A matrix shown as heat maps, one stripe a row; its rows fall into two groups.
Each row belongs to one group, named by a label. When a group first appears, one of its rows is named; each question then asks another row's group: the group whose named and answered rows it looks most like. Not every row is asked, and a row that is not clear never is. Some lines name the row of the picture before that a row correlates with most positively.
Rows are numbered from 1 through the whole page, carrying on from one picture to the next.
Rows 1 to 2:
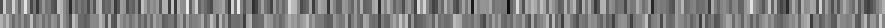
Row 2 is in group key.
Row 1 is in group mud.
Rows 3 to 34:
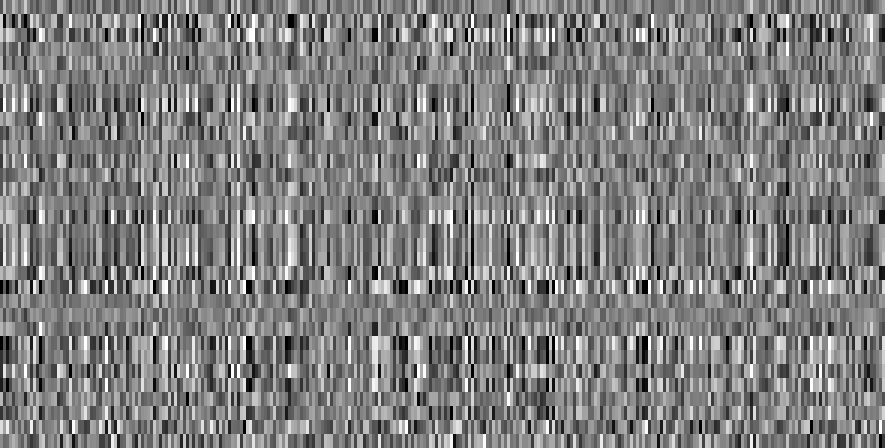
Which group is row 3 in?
mud
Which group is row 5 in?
key
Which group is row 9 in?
mud
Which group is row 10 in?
mud
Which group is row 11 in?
key
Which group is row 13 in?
mud
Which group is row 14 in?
mud
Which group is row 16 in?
mud
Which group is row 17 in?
key
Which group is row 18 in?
key
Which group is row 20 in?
mud
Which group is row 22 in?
key
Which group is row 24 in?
mud
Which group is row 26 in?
key
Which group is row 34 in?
key
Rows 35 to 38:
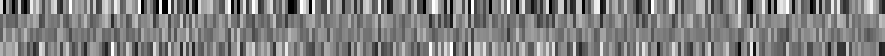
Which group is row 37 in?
mud
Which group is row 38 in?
key
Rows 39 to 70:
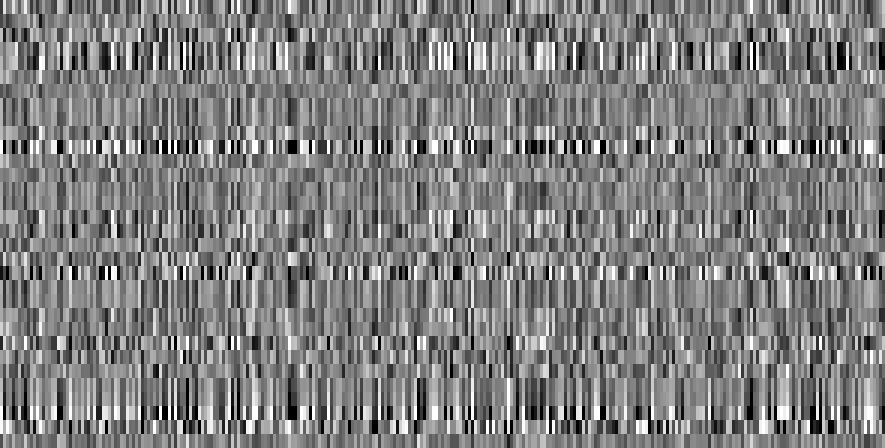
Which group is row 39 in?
mud
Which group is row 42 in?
key
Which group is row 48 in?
key
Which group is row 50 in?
key
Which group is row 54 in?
key
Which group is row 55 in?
key
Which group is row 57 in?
mud
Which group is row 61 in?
key
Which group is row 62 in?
key
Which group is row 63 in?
mud
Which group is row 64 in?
key
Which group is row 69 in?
key
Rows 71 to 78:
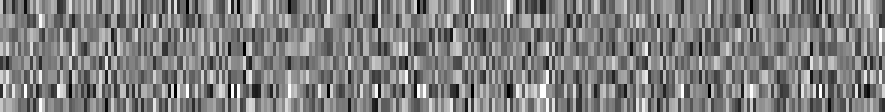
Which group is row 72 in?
key
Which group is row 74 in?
key
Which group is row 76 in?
key
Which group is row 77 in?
mud
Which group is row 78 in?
key
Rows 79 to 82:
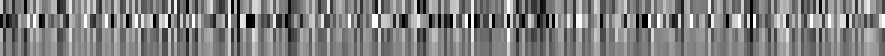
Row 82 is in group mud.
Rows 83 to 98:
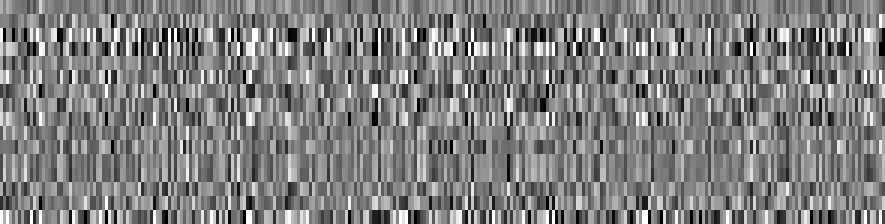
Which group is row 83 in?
key
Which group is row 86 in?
key
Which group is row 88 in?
key
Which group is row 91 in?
key
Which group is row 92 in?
mud
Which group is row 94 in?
mud
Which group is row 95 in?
mud
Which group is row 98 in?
key
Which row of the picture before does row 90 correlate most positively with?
79
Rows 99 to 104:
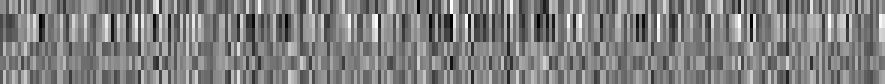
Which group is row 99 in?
mud
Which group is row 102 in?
mud
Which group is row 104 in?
mud
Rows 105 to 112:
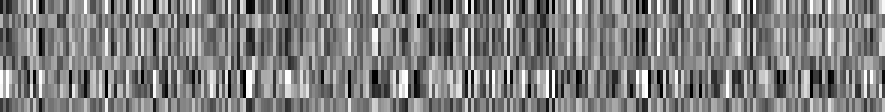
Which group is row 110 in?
key
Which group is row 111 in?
key
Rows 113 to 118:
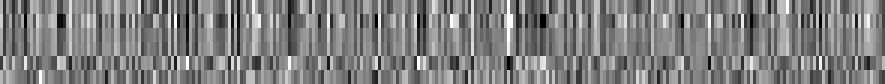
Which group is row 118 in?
key
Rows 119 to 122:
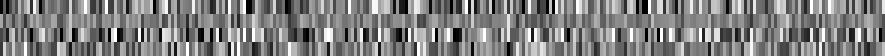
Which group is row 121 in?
key
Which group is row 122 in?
mud
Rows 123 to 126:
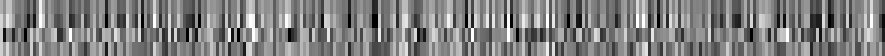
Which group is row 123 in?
key
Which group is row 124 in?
key
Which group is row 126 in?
key
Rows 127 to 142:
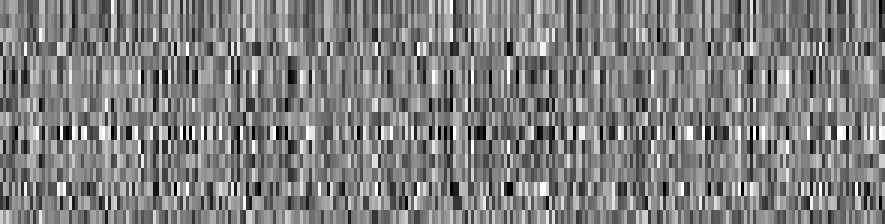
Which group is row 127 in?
key
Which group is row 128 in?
key
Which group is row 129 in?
key
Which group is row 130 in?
mud
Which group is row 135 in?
key
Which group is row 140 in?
mud
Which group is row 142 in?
key
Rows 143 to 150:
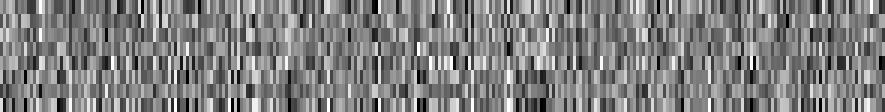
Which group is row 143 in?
key
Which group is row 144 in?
mud
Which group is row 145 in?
key
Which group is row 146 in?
mud
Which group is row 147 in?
key
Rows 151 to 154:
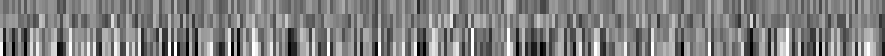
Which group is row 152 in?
key
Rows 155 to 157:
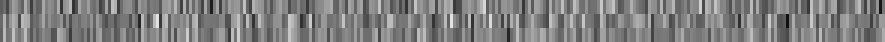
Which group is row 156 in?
mud
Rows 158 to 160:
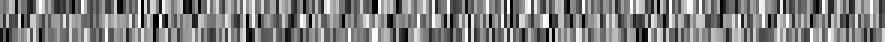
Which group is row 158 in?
key
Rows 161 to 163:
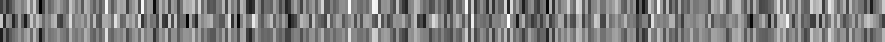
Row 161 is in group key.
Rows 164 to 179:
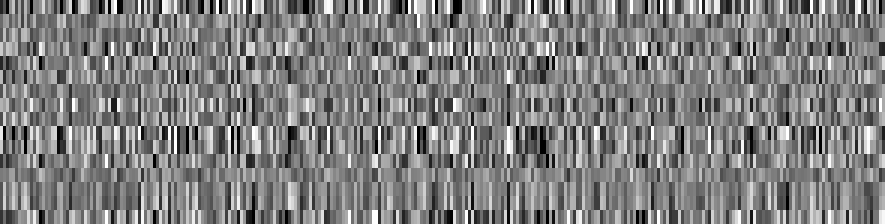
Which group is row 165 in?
mud
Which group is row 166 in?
mud
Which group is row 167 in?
key
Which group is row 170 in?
mud
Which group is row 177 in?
mud
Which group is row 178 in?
mud
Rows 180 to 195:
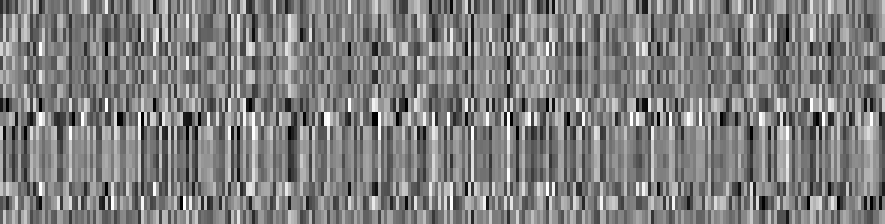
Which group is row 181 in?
mud
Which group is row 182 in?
mud
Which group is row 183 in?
key
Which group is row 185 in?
key
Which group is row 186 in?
mud
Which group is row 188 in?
key
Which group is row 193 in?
key
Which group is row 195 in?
mud
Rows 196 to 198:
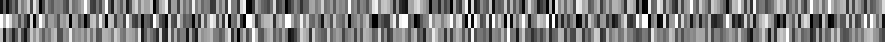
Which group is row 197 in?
key
